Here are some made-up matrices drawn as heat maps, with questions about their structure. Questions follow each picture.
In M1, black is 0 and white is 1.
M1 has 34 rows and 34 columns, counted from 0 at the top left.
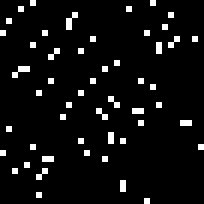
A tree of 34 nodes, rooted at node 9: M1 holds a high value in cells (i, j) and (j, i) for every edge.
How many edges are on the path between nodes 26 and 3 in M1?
3
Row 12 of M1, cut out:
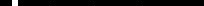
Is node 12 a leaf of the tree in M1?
yes
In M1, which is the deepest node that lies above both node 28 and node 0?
7
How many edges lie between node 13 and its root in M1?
2
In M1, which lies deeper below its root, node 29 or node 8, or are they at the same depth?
node 29
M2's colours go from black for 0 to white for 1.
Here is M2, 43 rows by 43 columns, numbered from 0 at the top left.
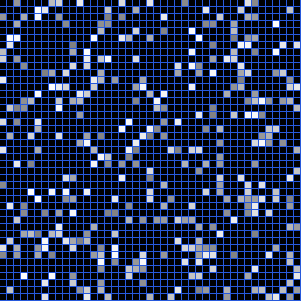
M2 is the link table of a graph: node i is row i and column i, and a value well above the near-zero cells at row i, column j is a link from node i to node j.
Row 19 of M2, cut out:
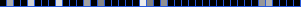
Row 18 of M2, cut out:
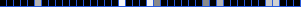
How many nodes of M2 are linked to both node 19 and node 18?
2
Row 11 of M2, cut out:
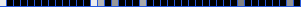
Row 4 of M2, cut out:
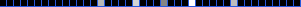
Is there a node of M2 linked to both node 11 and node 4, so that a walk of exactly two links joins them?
yes
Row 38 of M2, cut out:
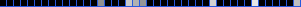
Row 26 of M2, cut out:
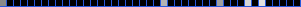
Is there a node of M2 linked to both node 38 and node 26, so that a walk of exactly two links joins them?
no
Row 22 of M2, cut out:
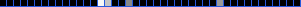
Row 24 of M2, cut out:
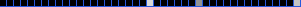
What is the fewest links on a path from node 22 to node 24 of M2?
3
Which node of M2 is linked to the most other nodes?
node 36
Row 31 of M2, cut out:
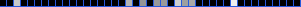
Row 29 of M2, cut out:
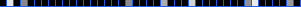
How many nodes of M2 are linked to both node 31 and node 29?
3
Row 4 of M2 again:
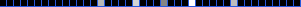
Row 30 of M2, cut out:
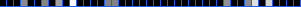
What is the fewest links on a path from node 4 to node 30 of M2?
3
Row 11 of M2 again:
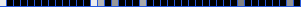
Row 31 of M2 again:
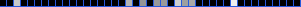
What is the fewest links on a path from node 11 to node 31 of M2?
2
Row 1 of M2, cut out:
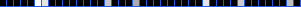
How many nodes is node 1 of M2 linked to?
7
